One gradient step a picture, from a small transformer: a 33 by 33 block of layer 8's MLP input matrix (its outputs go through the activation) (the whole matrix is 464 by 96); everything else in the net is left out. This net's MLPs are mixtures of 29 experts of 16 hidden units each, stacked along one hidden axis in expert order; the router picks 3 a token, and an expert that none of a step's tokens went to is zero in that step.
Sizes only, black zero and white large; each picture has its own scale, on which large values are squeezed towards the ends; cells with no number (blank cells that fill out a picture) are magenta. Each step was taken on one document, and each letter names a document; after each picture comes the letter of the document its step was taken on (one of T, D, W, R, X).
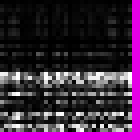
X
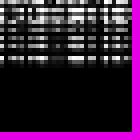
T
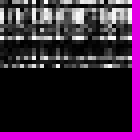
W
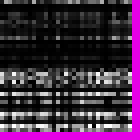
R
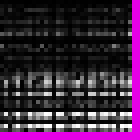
X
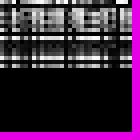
W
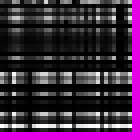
R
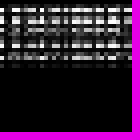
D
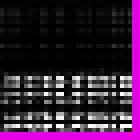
X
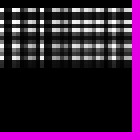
D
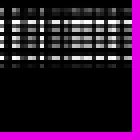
D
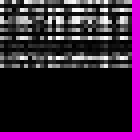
T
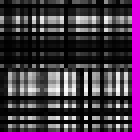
T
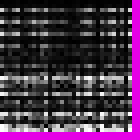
X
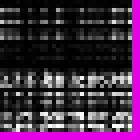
X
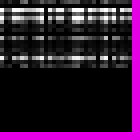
T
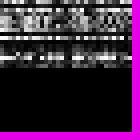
T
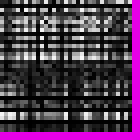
W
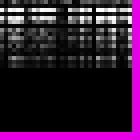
R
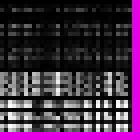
D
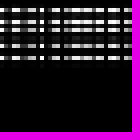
D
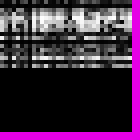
W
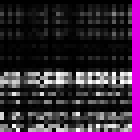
X
